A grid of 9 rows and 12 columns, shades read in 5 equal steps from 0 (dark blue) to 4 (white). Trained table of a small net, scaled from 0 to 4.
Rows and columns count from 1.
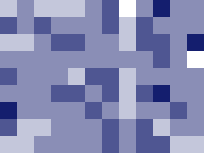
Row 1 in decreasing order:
4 3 3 3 3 2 2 2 2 2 1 0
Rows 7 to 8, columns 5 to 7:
2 1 2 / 2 2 1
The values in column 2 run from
2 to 3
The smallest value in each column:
0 2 1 1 1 1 1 2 1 0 1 0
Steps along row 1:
down up same same down down up down down up same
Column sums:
16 21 19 17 18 16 12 25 13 12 18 19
